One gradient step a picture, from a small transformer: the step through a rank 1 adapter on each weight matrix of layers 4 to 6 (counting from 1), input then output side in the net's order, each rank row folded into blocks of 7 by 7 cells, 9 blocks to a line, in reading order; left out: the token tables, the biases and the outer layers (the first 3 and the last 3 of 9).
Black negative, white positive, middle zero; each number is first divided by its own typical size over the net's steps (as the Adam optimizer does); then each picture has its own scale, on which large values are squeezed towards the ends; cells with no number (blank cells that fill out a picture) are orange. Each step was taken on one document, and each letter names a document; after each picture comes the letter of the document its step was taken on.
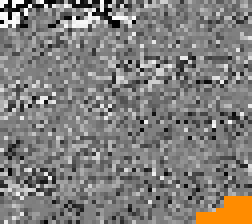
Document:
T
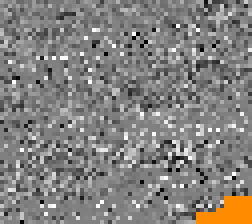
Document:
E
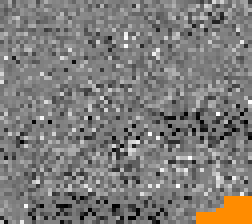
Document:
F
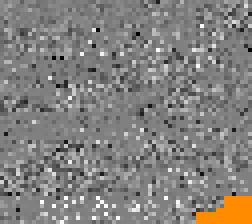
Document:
E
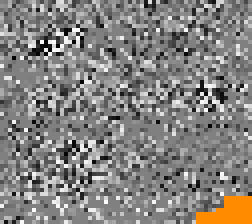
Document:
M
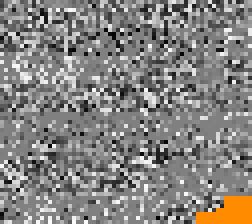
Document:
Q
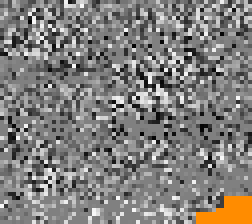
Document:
M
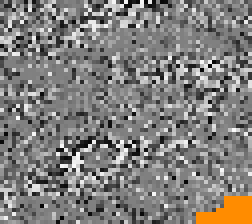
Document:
T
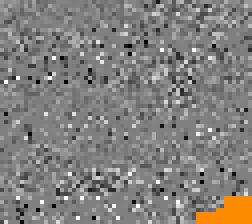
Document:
E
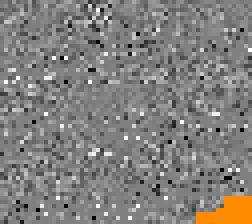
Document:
E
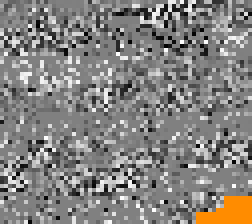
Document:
Q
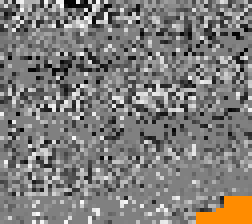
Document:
M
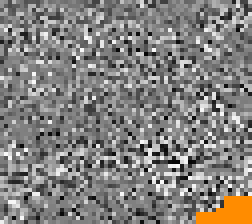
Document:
T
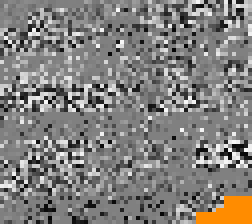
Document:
Q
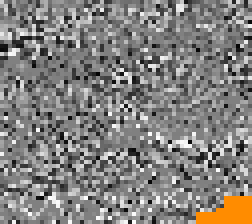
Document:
T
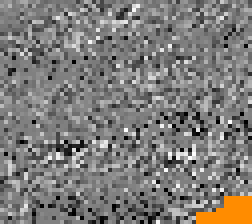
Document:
F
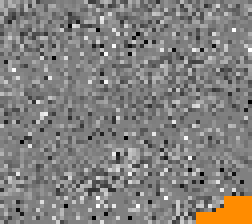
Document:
E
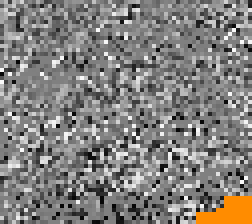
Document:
F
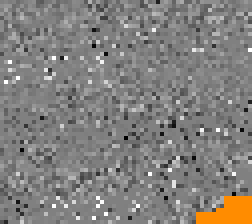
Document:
E
